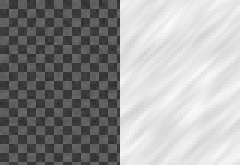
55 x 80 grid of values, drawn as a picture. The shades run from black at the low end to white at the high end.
The table splits into one row of 2 panels. Panel 1,1: low, checkered. Panel 1,2: very high, slanting up to the right, faint in contrast.
